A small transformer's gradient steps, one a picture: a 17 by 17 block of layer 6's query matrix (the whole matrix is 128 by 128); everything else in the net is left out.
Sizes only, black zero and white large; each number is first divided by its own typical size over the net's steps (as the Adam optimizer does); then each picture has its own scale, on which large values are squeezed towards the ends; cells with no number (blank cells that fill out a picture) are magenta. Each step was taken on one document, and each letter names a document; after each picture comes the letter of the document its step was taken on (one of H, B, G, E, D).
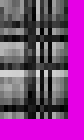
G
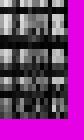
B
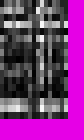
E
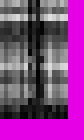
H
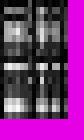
E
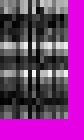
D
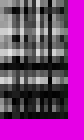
G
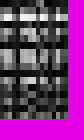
B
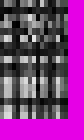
B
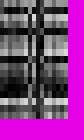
D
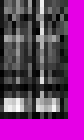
E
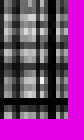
B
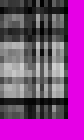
G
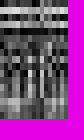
H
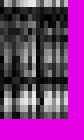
D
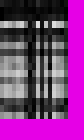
G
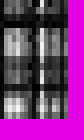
E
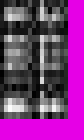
E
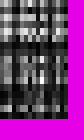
B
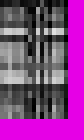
G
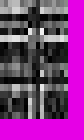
H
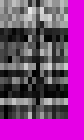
H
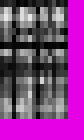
B
